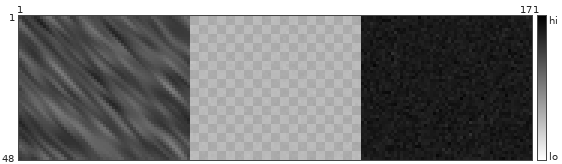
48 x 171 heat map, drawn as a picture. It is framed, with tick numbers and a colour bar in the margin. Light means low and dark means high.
It is made of 1 by 3 panels. Panel 1,1: high, slanting down to the right. Panel 1,2: low, checkered, faint in contrast. Panel 1,3: very high, fine-grained, faint in contrast.
